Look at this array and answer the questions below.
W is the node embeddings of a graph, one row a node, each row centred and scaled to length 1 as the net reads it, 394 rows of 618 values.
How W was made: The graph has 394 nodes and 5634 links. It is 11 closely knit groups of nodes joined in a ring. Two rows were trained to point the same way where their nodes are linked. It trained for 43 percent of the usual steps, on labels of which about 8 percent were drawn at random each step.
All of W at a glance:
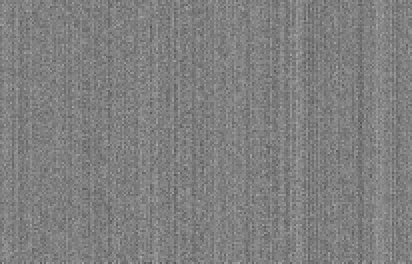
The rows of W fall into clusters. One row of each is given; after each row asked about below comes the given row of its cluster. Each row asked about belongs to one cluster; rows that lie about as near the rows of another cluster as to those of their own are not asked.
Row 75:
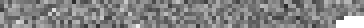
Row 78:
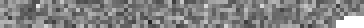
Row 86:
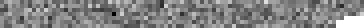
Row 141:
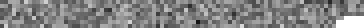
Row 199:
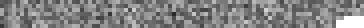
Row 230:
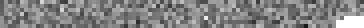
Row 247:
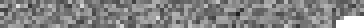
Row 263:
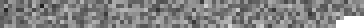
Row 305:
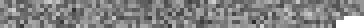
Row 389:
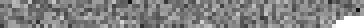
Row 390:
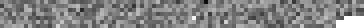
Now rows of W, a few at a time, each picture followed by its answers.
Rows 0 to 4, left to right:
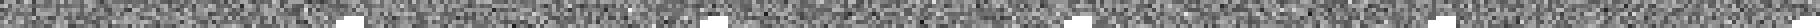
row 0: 141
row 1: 199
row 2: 390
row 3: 75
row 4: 263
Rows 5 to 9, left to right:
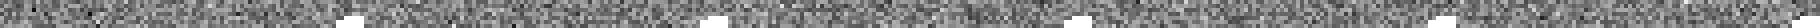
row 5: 390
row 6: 230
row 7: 86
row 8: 389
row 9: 390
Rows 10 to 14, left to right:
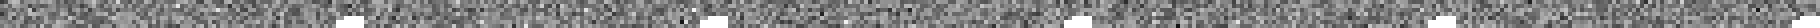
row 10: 141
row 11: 141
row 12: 247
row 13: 78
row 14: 305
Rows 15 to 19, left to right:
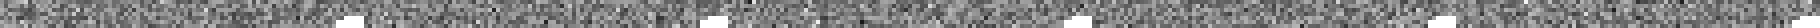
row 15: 78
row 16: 199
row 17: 247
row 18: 247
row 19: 75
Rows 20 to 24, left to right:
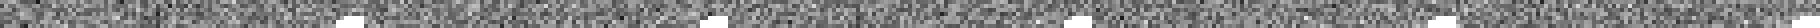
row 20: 389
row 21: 390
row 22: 247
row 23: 263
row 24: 230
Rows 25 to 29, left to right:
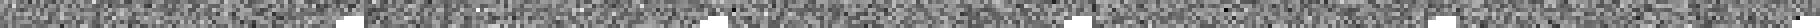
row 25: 247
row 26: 263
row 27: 86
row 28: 199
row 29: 86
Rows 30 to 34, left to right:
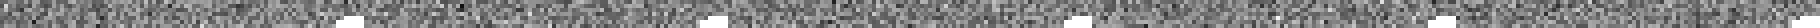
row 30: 263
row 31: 78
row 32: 389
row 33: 390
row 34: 78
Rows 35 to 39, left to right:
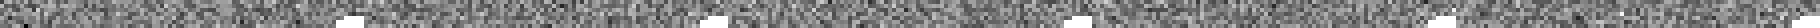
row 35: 86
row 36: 389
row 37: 86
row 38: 389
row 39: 78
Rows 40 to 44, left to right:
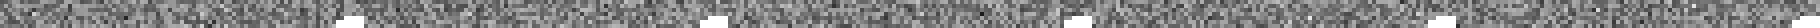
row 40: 75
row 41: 390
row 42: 199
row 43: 230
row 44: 305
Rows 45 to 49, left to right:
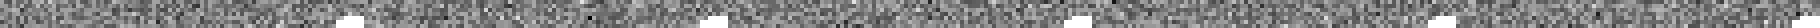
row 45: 305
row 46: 78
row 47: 389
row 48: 389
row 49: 75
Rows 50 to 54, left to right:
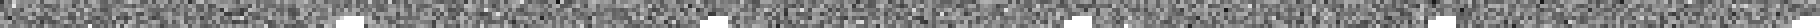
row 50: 230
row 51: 390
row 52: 305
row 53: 199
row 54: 263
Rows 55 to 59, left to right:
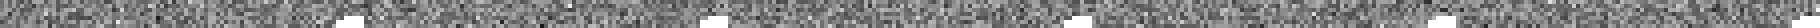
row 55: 305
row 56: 199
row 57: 390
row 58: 230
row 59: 86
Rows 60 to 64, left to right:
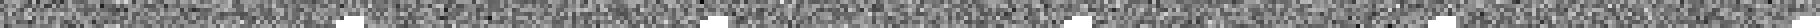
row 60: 86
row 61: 390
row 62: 75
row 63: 247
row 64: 230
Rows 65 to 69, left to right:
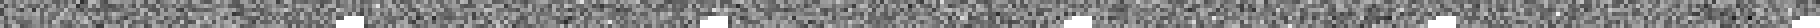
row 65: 86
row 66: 199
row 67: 389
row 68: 78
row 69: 390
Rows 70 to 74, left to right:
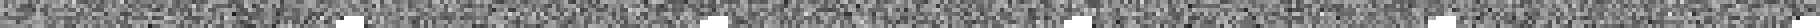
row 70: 78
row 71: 199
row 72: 75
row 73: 199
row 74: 305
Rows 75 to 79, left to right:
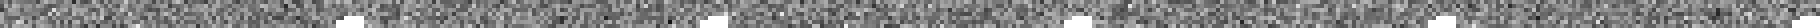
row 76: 78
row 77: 230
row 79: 390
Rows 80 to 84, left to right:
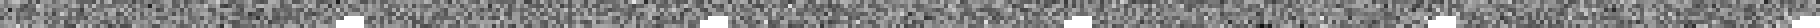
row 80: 78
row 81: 305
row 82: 86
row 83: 247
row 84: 230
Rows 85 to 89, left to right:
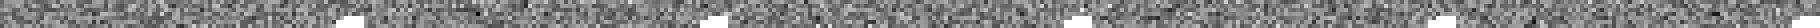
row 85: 389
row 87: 230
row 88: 78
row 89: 141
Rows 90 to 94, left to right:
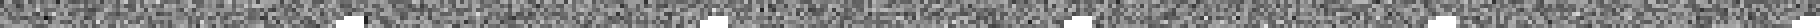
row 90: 390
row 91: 389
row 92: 390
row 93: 305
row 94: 86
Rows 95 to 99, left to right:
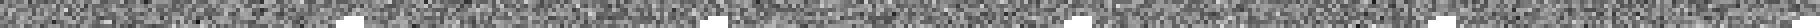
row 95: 247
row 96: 78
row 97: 389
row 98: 75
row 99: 305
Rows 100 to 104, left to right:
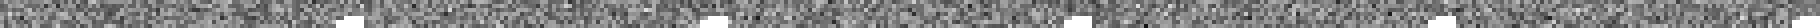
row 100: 86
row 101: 199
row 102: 141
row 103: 263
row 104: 199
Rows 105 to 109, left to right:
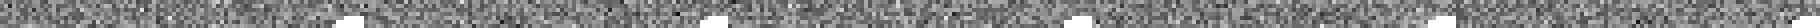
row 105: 305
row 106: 389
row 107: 390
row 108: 230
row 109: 263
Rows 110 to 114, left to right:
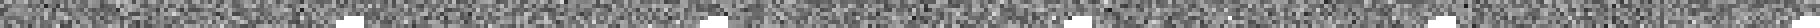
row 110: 86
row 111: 263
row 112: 78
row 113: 141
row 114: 305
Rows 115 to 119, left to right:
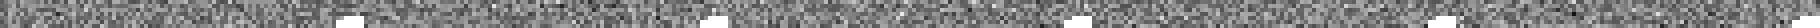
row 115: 199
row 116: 389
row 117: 86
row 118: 247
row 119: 75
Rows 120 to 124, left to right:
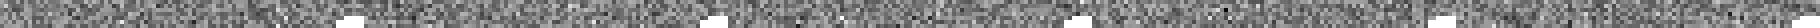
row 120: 390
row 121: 390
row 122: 305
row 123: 199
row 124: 305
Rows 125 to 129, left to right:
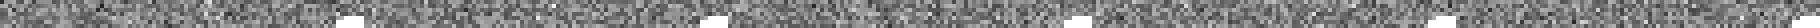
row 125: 141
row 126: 141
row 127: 230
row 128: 230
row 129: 305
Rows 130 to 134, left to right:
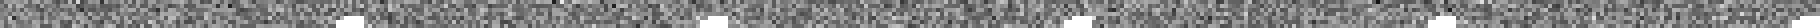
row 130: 86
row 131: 230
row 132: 78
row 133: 305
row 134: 78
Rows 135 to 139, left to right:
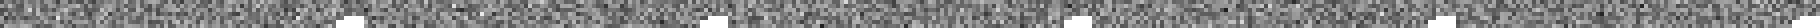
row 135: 390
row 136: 86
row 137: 199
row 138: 75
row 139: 389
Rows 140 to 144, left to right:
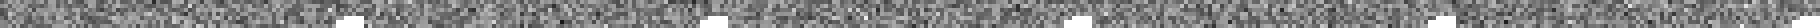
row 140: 141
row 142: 78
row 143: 75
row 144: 263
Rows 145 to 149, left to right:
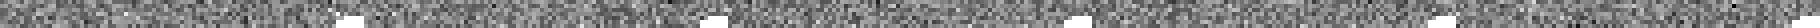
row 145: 141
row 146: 86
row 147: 263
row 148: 263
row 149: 75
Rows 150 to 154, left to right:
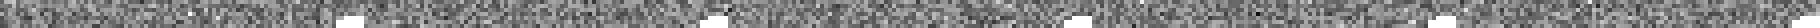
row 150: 199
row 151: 390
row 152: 86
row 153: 305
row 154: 78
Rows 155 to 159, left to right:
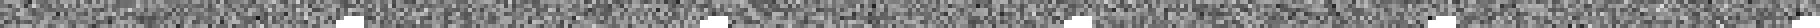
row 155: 389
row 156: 263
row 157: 389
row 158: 86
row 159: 75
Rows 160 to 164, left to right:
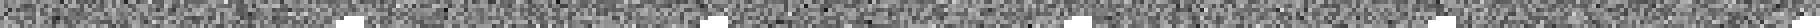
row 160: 78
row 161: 305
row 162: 247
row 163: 263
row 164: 247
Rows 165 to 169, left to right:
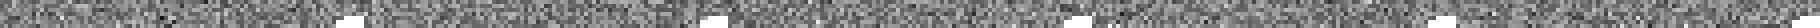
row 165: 75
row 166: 199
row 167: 263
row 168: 75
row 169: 390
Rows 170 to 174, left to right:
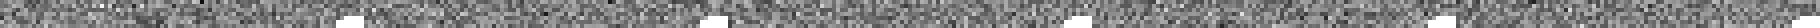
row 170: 389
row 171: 141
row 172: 389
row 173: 247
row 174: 263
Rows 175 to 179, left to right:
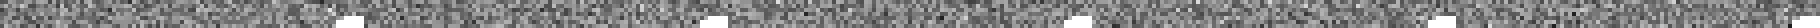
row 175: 141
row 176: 263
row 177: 389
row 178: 86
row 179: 199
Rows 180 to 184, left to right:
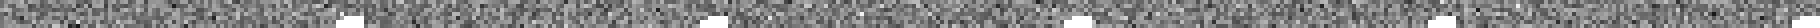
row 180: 389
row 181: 263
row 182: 230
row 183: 389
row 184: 199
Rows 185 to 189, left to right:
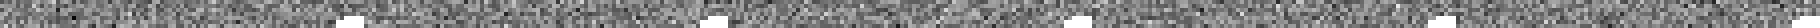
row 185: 305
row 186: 390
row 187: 247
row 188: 141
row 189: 389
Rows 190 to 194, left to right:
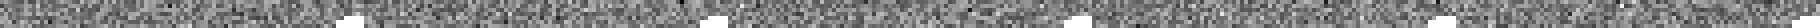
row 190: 390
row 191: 390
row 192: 247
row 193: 263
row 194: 86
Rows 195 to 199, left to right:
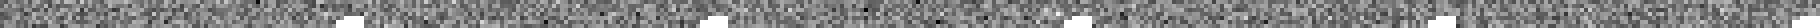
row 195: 263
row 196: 305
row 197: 305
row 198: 75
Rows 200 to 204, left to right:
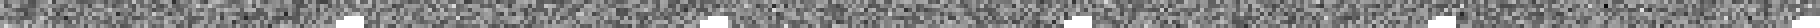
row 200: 78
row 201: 247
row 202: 86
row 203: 389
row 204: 263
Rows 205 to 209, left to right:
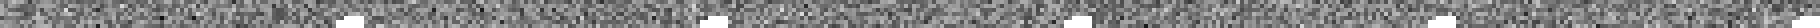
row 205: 78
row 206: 75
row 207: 247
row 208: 263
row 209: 247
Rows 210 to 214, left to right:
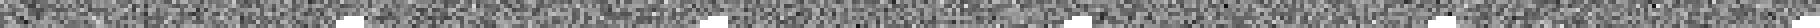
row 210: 389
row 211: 78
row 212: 305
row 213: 389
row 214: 78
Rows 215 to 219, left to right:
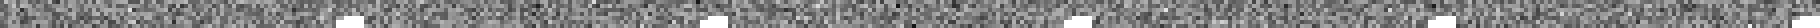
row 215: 199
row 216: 305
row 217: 389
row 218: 305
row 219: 199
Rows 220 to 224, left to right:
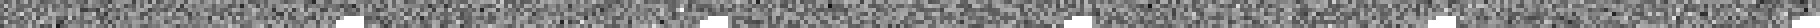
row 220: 263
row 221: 263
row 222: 86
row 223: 230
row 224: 199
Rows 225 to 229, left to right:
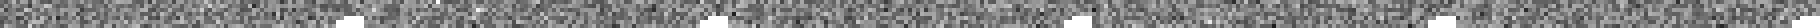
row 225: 263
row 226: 78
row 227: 78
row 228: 199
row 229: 78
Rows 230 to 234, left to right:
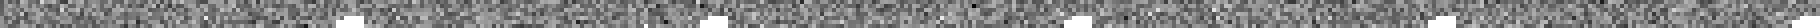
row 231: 141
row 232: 247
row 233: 75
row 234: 247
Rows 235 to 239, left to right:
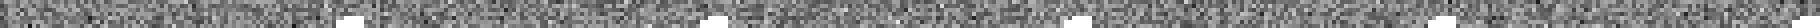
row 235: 199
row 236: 305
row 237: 78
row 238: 247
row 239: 390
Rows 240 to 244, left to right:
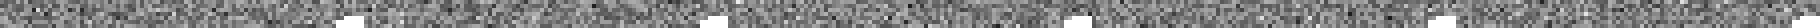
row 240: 390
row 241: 86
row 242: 199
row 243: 199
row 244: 305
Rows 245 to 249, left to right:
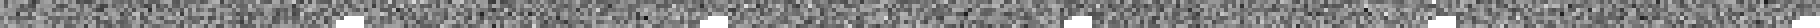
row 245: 78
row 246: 305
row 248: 263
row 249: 389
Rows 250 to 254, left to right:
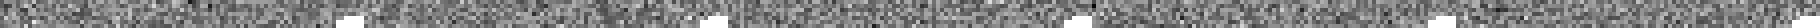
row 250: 199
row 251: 78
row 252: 305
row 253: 230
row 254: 389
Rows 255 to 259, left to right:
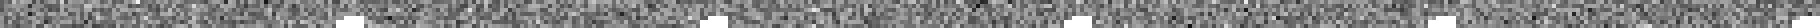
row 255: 230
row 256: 390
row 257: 389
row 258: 199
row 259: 199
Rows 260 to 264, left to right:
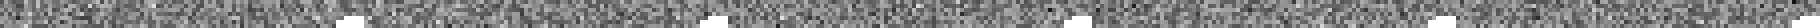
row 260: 390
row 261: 75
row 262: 305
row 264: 78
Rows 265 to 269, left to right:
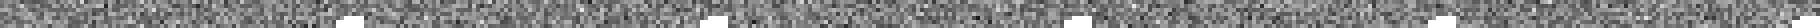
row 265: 389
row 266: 389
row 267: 199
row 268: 263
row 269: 390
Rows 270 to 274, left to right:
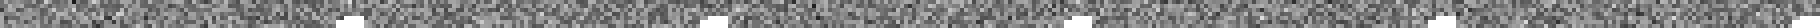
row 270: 86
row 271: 141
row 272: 230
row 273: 75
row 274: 141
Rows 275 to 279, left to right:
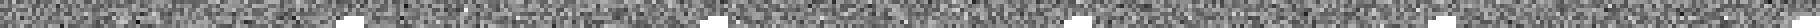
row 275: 247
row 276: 390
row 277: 389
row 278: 230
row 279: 230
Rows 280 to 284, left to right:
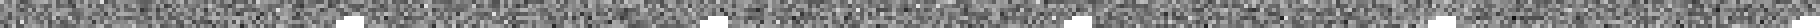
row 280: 305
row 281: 390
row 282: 78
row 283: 230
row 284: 78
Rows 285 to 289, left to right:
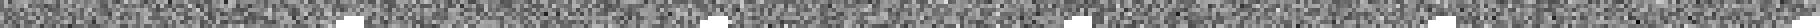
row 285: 230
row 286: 305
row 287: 247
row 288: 263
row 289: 263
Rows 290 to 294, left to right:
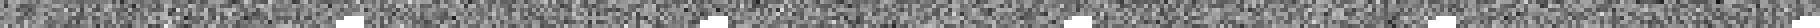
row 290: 78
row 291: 305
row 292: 247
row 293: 247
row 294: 75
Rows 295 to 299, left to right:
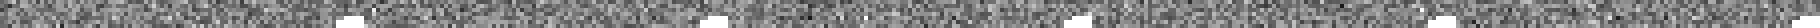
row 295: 199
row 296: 141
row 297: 78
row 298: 305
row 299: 75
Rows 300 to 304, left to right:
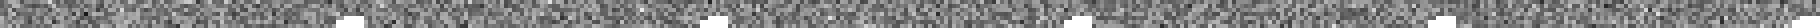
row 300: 141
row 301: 86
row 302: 75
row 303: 390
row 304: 263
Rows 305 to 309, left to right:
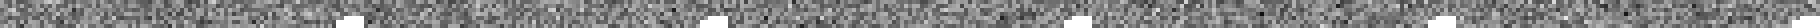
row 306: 263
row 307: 247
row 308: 247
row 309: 78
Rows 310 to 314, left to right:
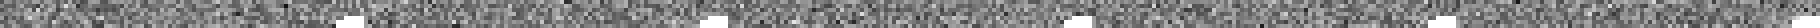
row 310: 86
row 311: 230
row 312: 263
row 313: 86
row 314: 230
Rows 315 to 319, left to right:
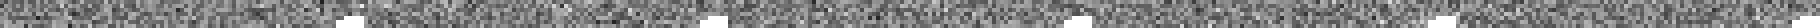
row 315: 390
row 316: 230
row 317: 263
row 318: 230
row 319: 230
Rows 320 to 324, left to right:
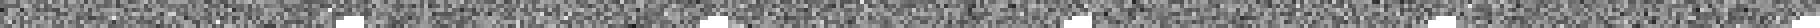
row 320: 199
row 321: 141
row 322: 78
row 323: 389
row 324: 78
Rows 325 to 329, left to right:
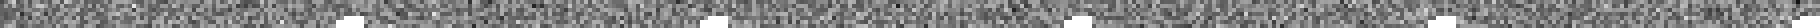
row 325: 263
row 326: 389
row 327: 390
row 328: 390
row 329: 390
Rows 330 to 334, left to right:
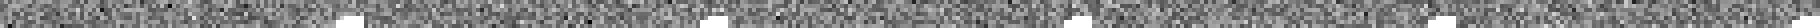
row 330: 230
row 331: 389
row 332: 75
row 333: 141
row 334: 75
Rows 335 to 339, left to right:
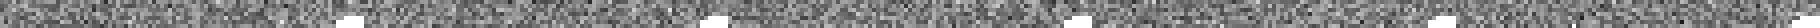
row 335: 230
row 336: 247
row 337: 390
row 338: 247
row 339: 75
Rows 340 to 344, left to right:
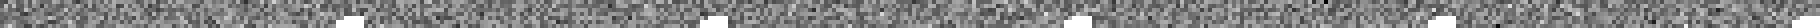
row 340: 263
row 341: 305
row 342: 247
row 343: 263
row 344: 247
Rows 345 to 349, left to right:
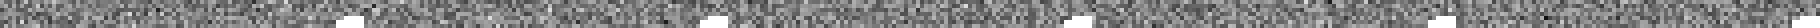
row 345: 305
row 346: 141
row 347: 75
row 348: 86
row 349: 199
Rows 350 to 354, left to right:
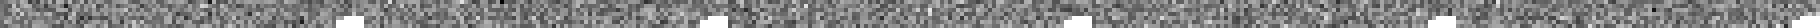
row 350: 199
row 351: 305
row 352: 263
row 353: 389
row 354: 78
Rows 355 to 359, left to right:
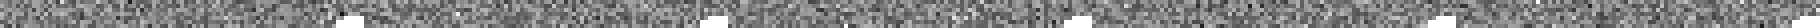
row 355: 305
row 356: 389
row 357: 75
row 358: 389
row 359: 389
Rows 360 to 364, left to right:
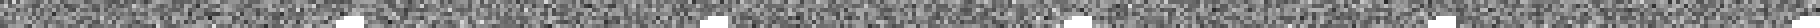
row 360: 247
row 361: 389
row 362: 230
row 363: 78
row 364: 263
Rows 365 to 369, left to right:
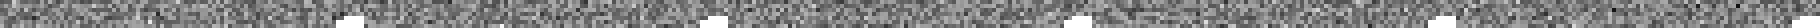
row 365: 75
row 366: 390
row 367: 247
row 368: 389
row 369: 141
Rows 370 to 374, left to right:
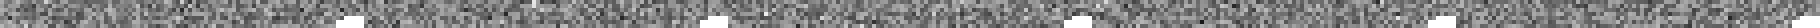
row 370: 78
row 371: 75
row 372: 390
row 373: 389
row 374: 247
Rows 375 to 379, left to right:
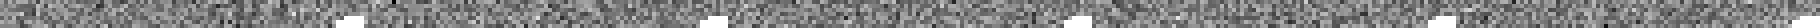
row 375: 78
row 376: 86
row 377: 247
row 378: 389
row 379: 230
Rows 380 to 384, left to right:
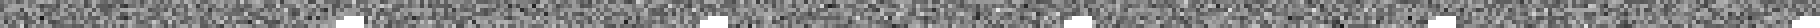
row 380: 230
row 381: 141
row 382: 199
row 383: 141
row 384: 247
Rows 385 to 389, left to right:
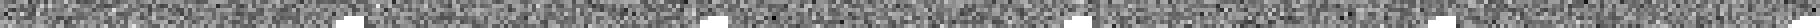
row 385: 78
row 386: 199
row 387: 230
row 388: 199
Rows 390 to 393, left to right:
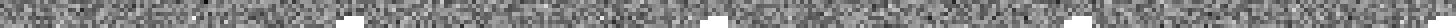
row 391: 75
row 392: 141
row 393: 75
